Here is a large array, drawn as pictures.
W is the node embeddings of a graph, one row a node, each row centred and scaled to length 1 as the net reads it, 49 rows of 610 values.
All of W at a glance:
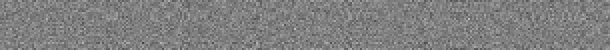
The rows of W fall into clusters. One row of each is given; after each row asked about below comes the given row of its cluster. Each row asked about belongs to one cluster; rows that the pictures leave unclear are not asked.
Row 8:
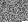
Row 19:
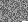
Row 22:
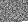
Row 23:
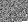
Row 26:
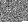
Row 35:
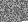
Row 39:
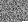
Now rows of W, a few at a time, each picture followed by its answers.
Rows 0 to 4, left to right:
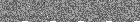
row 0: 39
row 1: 39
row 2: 22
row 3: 23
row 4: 22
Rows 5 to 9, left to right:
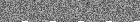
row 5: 8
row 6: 39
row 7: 22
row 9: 35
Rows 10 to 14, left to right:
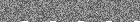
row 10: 35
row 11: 23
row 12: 26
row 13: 39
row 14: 19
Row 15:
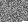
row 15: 26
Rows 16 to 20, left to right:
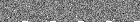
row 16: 19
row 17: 39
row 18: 19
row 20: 8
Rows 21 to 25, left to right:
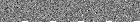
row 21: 35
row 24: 8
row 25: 35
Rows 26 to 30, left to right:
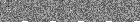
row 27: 22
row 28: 19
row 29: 8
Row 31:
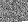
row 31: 39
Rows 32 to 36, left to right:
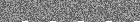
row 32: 8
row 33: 22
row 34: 23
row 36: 22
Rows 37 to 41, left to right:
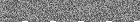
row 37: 39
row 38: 19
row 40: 26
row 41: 8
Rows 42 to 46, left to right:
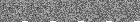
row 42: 22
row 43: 22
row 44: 8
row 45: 23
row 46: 23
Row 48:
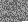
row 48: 39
